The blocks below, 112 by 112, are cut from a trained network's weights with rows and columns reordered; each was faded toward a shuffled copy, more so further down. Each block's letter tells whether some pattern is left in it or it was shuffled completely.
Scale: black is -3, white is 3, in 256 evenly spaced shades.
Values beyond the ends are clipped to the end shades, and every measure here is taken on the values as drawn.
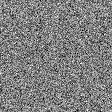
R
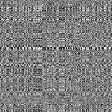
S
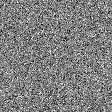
R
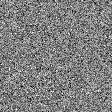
R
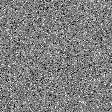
R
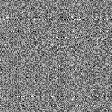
S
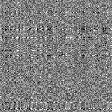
S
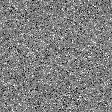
R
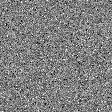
R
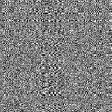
S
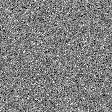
R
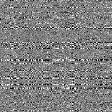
S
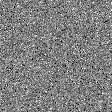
R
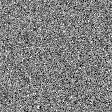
R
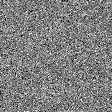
R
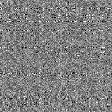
S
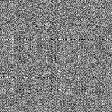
S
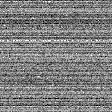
S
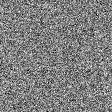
R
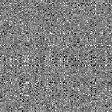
S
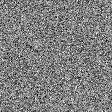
R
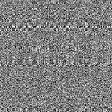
S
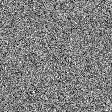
R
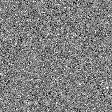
R
